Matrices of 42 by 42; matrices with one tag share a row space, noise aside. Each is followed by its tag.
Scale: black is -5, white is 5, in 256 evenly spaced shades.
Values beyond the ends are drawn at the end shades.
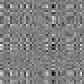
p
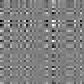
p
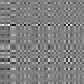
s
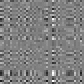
p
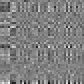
s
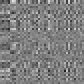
s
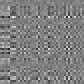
s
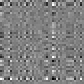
p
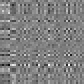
s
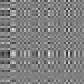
s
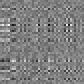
s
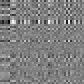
s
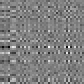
s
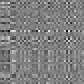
s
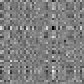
p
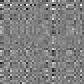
p
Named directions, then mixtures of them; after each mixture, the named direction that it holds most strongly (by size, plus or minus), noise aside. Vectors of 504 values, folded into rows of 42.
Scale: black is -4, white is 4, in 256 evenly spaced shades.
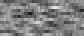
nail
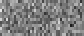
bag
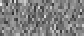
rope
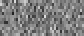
rope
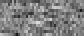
nail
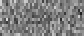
bag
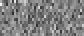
rope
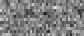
bag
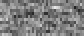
nail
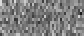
rope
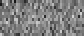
rope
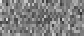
bag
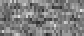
nail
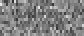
rope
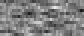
nail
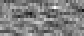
nail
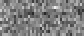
bag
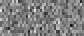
bag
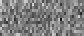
bag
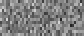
bag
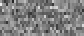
rope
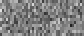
bag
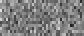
bag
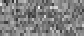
rope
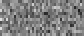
bag
